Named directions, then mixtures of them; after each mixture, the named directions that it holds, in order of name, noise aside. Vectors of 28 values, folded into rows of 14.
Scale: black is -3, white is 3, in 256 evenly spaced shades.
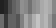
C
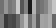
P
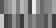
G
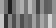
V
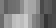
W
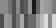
G, W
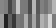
P, V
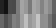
C, W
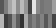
G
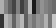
G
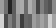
V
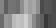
W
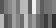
G, W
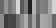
P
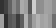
C, G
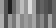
V, W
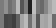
P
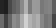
C, W
